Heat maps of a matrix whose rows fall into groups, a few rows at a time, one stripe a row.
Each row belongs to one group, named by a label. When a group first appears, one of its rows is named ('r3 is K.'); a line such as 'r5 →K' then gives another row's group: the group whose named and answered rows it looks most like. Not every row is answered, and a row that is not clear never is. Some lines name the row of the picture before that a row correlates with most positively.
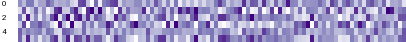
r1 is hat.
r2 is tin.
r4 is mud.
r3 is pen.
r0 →mud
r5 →tin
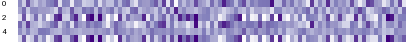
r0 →tin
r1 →pen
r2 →hat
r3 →tin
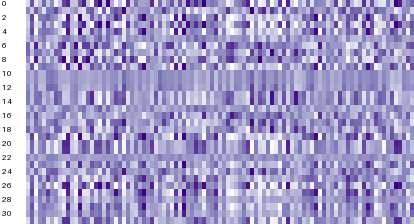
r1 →mud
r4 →pen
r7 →mud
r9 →pen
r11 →mud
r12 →mud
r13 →mud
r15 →hat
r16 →tin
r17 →mud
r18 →mud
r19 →pen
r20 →hat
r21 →hat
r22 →mud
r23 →pen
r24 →mud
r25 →pen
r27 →pen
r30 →pen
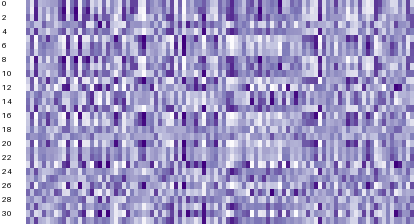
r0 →tin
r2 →tin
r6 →pen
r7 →pen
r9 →tin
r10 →tin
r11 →pen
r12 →hat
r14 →mud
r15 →tin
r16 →pen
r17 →pen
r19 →mud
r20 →pen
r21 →pen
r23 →hat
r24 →tin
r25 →mud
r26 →pen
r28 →hat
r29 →tin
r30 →hat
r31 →tin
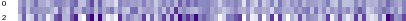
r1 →pen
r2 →hat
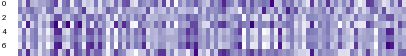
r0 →tin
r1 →mud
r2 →hat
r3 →tin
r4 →hat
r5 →hat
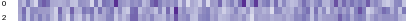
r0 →mud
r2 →pen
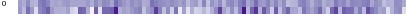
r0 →mud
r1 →mud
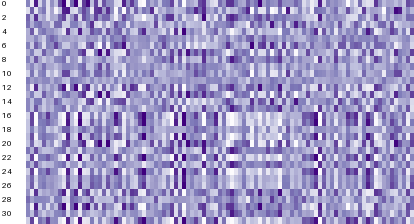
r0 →tin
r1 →hat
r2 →tin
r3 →mud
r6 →mud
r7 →hat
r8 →tin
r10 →hat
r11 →mud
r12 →tin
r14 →mud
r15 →tin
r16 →pen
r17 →pen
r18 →hat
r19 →pen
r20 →hat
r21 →tin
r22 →pen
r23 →tin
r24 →pen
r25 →pen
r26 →pen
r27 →tin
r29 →tin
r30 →tin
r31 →pen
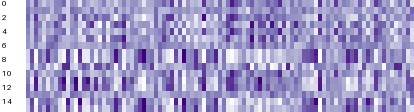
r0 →tin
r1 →mud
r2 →tin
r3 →mud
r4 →tin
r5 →mud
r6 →mud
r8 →pen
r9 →hat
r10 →tin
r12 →tin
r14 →pen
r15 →pen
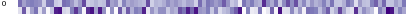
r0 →mud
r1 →hat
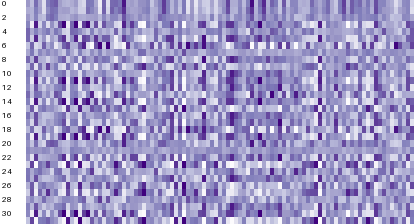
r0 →mud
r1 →mud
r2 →mud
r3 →tin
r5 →tin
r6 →hat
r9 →pen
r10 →tin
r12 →tin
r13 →mud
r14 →tin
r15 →pen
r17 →tin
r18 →hat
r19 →tin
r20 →mud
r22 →tin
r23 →pen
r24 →mud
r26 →pen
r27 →pen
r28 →hat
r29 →tin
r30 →tin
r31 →pen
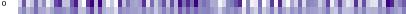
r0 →hat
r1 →hat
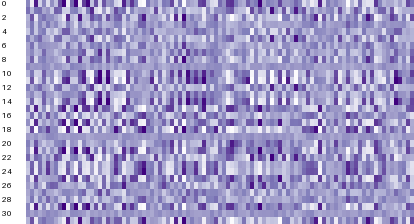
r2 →pen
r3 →pen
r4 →hat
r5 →mud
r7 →hat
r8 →pen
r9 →mud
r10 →hat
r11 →hat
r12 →mud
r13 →hat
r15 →tin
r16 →pen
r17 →tin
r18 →pen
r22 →mud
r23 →pen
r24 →pen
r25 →tin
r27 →hat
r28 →pen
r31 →pen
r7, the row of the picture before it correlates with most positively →1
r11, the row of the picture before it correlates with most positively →0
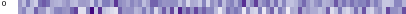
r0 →mud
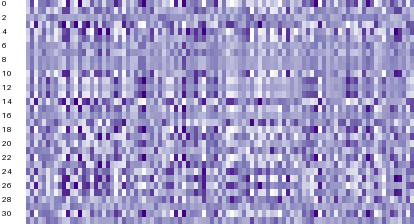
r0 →pen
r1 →hat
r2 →mud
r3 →tin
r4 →hat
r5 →hat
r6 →pen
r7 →hat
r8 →pen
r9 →pen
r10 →hat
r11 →pen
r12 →pen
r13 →pen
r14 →tin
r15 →pen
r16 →pen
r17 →mud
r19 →hat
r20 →pen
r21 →mud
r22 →pen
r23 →hat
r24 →tin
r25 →hat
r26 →tin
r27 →hat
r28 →tin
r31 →mud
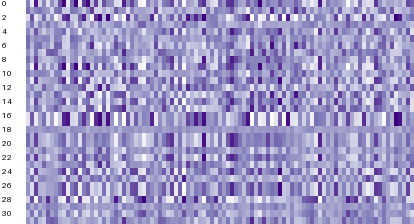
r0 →tin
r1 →mud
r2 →hat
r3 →pen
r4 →tin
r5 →mud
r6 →mud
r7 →mud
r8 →tin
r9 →tin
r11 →tin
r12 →hat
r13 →mud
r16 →hat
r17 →hat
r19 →tin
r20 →tin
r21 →hat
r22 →tin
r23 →hat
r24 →tin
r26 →tin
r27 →tin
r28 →pen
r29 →mud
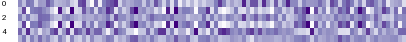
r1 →pen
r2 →mud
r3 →pen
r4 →tin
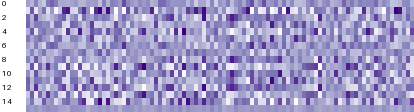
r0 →mud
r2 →tin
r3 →mud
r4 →pen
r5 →mud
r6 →mud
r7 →hat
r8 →tin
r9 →pen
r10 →tin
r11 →mud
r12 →tin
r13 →pen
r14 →hat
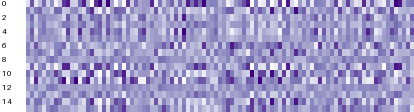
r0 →hat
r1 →mud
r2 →pen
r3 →hat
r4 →pen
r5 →pen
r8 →mud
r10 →mud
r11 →tin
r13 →hat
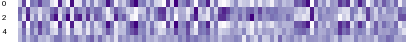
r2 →tin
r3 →pen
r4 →pen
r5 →hat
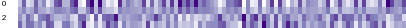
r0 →hat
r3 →mud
